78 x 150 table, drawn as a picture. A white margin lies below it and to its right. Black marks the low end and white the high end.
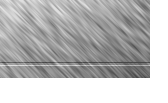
The ninth with the lowest average is the bottom right. The halves do not mirror each other. The top left is the ninth with the highest average. Values rise toward the top left. Rows 63 and 66 differ from the rows beside them.
